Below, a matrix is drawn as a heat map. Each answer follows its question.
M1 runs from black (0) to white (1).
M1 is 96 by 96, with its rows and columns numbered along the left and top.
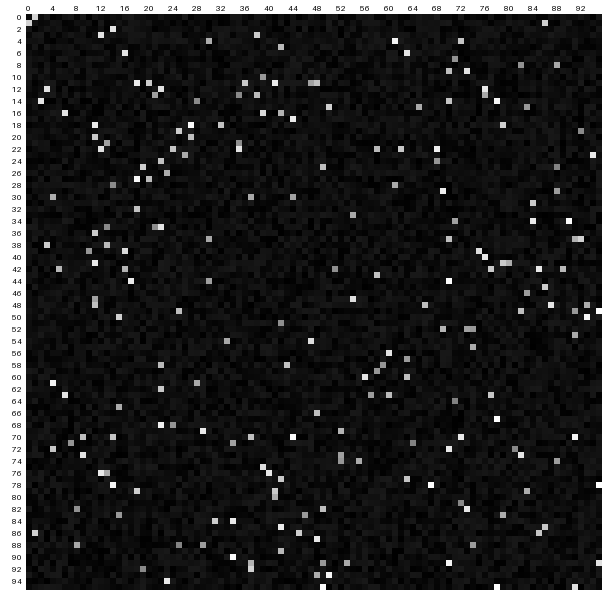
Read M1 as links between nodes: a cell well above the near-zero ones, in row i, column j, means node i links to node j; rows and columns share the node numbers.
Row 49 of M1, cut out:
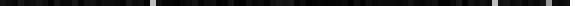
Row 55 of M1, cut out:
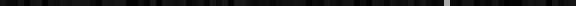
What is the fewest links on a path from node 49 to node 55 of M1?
4
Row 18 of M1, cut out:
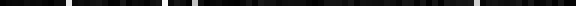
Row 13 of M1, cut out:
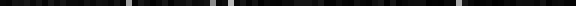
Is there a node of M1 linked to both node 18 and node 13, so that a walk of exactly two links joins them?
no
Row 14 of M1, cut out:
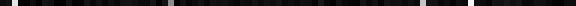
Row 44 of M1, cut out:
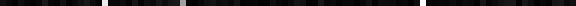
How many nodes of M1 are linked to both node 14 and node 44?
1
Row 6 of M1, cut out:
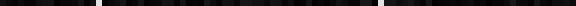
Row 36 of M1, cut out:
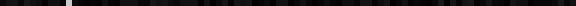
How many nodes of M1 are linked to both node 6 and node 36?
0
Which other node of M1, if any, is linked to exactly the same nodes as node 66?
node 87
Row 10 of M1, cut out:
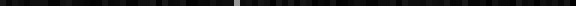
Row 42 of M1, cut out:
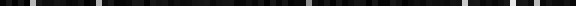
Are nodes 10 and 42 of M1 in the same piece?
yes
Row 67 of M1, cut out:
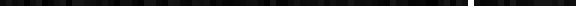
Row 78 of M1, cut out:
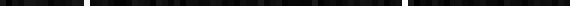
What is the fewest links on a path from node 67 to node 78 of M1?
1
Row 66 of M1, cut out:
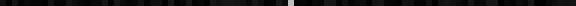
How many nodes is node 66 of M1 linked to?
1
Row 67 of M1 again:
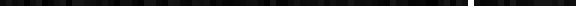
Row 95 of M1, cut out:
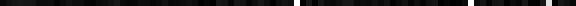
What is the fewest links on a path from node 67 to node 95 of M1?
2
